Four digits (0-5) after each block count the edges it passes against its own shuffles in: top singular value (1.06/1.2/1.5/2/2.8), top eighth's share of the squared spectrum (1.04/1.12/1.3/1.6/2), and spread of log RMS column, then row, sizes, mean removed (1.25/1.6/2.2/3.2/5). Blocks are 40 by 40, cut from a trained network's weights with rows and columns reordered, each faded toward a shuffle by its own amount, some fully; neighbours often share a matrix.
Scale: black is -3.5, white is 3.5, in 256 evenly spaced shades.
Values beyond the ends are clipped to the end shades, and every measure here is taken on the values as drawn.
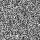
0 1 0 0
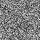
0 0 0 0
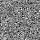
1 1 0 0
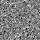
0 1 0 0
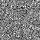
1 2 0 1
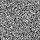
0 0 0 0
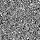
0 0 0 0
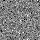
0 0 0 0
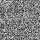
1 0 0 0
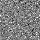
1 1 0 0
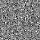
2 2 1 1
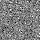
1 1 0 0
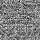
2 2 0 0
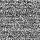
2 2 0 0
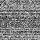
3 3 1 1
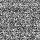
2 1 0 0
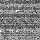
4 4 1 1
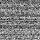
3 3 0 0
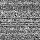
3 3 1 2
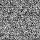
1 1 0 0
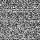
2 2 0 1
